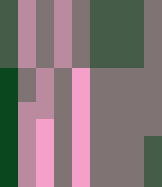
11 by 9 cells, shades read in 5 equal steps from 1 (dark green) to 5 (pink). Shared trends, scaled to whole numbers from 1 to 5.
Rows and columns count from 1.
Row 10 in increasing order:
1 2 3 3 3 3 4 5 5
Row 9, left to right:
1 4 5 3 5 3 3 3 2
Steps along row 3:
up down up down down same same up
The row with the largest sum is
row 8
